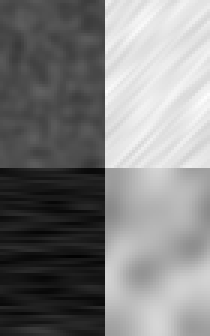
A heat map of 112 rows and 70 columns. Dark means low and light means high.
The table splits into 2 rows of 2 panels. Panel 1,1: low, blotchy, faint in contrast. Panel 1,2: very high, slanting up to the right, faint in contrast. Panel 2,1: very low, streaked across, faint in contrast. Panel 2,2: high, smooth.
